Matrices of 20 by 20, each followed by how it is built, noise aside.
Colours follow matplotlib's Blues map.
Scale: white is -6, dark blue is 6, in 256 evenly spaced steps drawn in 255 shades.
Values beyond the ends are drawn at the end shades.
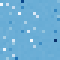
sparse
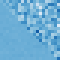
upper triangular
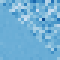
upper triangular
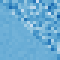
upper triangular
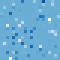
sparse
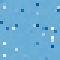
sparse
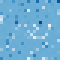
sparse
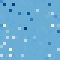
sparse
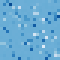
sparse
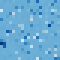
sparse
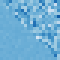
upper triangular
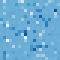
sparse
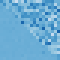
upper triangular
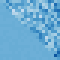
upper triangular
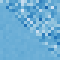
upper triangular
